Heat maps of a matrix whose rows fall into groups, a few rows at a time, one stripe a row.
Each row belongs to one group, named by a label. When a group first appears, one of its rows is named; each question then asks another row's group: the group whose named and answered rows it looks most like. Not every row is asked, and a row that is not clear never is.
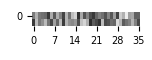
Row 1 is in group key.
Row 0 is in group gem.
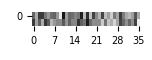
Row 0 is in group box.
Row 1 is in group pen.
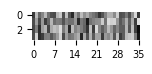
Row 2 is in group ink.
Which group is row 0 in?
key
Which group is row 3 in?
box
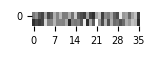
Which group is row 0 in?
gem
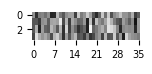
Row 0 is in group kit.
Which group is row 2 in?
pen
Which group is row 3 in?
gem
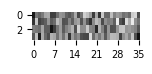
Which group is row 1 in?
box
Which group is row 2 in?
kit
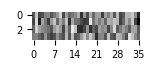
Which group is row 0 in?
box
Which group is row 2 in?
gem
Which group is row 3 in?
kit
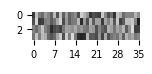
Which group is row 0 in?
key
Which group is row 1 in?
box
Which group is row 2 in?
kit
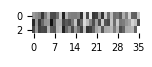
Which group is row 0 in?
box
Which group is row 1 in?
key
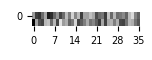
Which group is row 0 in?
kit
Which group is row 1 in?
key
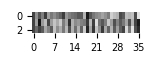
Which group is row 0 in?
pen
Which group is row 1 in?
ink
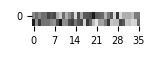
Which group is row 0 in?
gem
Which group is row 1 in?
pen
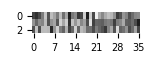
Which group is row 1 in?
ink
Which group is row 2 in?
key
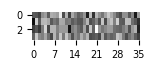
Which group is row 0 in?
ink
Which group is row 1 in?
key
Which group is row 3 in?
key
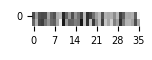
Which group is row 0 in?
box
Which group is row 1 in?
box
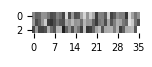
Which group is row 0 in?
kit
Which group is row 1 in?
kit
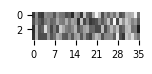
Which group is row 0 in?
box
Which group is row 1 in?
gem
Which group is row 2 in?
key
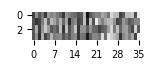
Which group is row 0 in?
pen
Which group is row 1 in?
ink
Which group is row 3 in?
pen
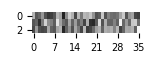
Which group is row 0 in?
kit
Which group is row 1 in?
gem
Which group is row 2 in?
box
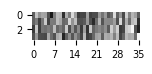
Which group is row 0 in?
gem
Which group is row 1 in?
gem
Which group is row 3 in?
box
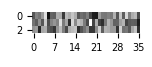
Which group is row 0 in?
gem
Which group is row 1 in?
ink
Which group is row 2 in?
gem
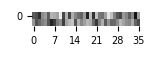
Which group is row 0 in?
ink
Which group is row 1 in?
kit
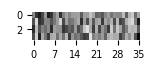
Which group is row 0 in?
kit
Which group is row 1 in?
box
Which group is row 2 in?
key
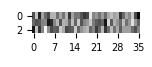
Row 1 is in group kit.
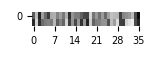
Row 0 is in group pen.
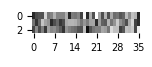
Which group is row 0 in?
ink
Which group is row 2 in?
pen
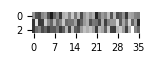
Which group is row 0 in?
kit
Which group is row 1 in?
key
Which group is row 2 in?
kit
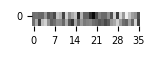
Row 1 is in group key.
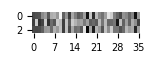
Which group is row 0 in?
ink
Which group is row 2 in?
ink
